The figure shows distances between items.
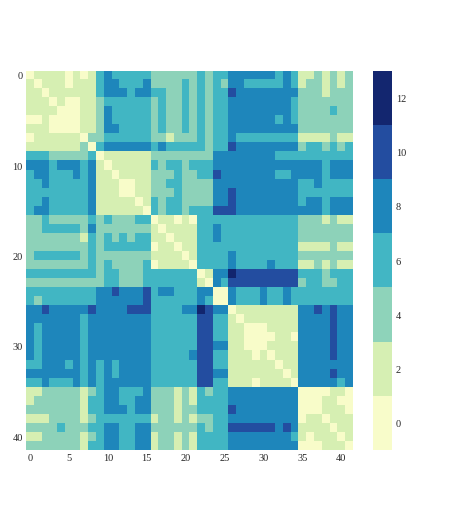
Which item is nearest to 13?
12
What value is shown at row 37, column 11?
8
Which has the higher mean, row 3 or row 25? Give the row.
25
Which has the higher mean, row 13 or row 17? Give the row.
13
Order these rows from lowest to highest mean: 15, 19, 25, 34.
19, 34, 25, 15
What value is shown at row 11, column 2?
8
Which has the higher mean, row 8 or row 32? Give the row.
32
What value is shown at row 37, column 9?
6
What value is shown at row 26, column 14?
10
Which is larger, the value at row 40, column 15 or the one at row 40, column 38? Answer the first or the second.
the first
